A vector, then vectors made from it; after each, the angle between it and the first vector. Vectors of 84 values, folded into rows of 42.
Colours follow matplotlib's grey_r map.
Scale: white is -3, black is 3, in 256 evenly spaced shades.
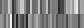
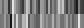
nearly opposite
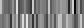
partly opposed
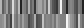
partly opposed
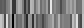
partly aligned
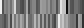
partly opposed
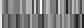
orthogonal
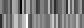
partly opposed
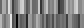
nearly parallel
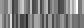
nearly parallel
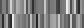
orthogonal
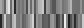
orthogonal
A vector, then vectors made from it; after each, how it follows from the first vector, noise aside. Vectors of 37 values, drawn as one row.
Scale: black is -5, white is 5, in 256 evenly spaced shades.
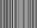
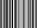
scaled up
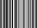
scaled up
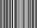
scaled up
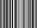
scaled up
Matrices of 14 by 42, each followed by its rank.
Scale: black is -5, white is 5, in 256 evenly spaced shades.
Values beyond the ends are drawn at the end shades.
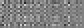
two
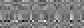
two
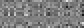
three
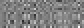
three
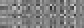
two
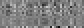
three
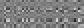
two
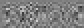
three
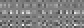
two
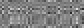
two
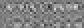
three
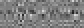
three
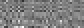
three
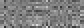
three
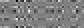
two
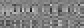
three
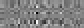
two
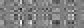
two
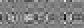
two
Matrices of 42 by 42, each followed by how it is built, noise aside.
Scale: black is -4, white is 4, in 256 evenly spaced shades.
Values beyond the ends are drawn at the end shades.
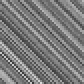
Toeplitz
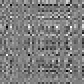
low rank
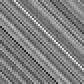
Toeplitz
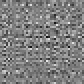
low rank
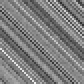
Toeplitz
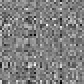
low rank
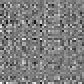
low rank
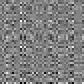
low rank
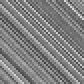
Toeplitz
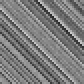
Toeplitz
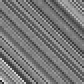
Toeplitz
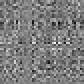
low rank
